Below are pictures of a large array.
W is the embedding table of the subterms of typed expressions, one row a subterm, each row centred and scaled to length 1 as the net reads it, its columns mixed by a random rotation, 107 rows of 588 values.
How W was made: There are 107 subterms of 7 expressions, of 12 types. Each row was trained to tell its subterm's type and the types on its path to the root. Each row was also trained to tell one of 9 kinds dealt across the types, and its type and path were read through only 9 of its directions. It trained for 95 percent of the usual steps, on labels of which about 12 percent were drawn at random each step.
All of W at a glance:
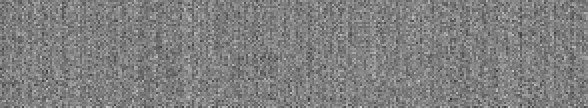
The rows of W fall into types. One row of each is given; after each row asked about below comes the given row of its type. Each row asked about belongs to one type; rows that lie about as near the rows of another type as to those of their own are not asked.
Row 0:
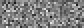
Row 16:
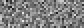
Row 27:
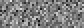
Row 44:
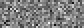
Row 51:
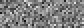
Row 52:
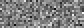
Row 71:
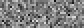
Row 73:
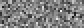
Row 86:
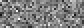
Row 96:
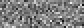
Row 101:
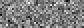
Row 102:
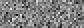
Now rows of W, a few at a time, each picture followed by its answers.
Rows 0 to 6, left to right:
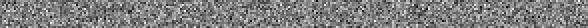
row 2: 86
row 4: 102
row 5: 27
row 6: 96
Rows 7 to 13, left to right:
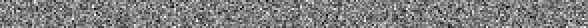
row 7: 16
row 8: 51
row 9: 73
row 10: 51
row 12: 86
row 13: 101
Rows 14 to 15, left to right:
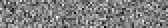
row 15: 44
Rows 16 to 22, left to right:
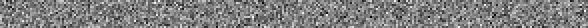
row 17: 96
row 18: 16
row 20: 52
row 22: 101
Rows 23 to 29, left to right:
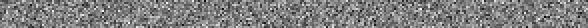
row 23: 86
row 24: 71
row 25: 52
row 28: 52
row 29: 101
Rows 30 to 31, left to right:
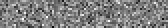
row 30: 86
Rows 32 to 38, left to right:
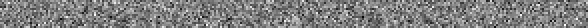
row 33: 101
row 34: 96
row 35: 71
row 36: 51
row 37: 16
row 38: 0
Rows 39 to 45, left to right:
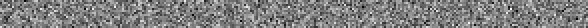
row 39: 16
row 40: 27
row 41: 52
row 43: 16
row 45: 73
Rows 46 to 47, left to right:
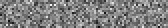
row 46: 101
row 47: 51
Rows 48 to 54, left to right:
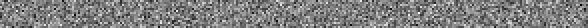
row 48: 86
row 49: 52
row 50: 44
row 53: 86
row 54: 0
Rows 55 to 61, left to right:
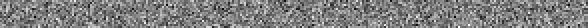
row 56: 96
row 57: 73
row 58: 102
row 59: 16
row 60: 52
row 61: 71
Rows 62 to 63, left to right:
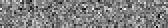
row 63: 51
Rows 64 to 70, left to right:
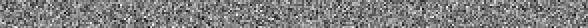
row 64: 52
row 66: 73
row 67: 44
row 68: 44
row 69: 86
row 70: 16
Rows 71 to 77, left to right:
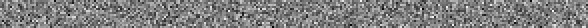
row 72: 16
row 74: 44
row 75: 73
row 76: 86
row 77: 96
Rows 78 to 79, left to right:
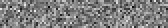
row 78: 71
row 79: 71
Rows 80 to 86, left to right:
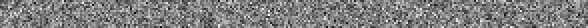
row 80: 51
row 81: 27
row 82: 51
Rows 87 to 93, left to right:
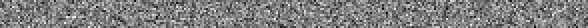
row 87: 71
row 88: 73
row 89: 0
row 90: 86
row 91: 0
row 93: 16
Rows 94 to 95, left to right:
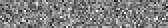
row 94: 102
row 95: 0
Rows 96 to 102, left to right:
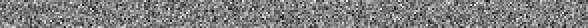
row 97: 44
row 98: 52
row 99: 101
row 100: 27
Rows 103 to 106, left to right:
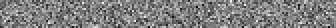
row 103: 0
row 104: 96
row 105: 96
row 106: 0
